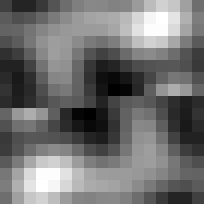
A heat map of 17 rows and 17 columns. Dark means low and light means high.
A half turn leaves it unchanged. No seam splits the table. There is no overall slope. The ninth with the lowest average is the centre.
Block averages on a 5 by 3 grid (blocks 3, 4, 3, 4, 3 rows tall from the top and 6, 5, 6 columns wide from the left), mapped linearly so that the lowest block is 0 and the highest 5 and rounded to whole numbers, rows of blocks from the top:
2 4 5 / 2 1 2 / 1 0 1 / 2 1 2 / 5 4 2
